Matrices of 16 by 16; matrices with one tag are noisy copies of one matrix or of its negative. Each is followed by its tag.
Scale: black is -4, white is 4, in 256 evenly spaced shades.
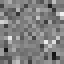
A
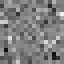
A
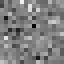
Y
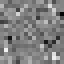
A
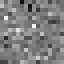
Y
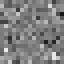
A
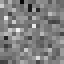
Y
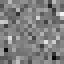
A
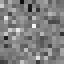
Y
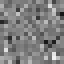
A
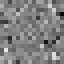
A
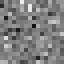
Y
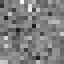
Y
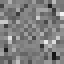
A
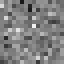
Y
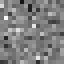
Y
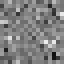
A
